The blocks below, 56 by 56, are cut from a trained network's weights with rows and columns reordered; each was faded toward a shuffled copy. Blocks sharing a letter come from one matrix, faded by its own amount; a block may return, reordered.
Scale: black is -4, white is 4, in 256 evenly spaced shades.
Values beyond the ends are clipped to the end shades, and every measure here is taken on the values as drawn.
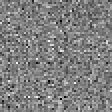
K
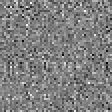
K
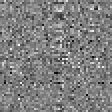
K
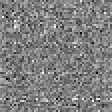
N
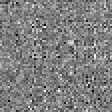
K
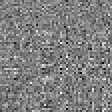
K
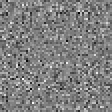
K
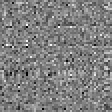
K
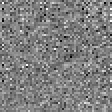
K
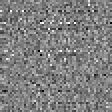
N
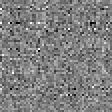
N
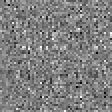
K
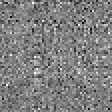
K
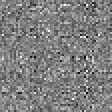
K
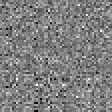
K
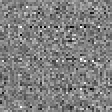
N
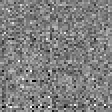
N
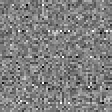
N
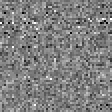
N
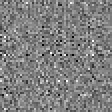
N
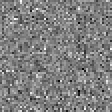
K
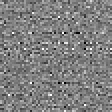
N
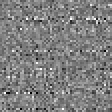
N
